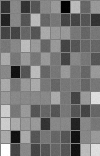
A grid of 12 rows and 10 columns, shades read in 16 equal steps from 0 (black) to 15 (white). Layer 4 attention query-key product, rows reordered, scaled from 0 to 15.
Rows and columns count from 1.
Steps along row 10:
down down same down up same down up down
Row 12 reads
15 4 8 4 5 6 5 1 11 13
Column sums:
102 73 92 89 81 89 69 62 82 94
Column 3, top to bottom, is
3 5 6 11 9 5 9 8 9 9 10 8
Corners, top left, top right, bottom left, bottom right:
3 9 15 13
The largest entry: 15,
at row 12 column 1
